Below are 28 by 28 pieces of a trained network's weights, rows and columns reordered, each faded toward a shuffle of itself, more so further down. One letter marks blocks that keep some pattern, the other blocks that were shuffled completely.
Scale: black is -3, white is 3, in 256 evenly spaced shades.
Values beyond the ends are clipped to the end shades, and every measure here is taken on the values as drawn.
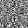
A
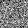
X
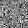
A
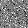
X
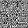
A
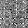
A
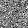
X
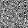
A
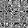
A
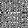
A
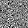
A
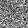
X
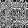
A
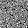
X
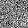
A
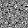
A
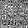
A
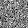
X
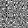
A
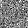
X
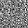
A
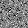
X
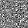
A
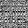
A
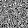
X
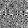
A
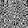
A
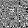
A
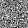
X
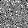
X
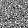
X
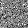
X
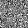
X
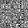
A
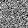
X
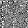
A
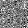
A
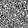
X
